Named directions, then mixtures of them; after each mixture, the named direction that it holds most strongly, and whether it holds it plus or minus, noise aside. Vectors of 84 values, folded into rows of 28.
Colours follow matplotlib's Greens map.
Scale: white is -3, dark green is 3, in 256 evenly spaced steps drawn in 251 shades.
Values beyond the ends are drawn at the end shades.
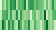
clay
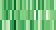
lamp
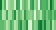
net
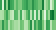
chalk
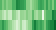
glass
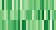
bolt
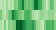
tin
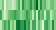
tin, plus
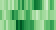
tin, plus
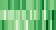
glass, plus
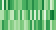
chalk, plus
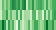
clay, plus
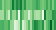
glass, plus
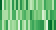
clay, minus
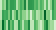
clay, plus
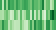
chalk, plus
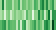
bolt, plus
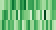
clay, plus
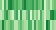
chalk, plus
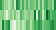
lamp, minus
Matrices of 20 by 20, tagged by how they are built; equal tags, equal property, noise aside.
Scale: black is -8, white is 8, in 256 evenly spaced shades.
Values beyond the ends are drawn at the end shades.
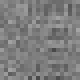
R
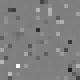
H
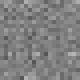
R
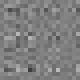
R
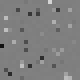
H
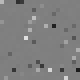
H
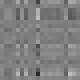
R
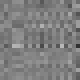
R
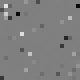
H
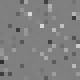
H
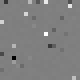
H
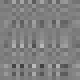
R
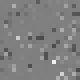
H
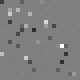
H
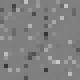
H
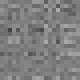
R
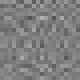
R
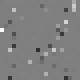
H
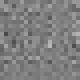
R
